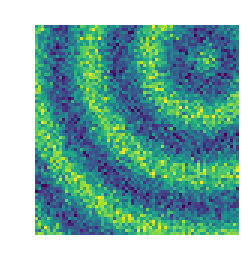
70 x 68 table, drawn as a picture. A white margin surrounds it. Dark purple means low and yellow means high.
The ninth with the lowest average is the top right. There is no overall slope. No row or column stands out. Rings spread out from the top right. Overall the values sit about 50% of the way up the scale. No seam splits the table.
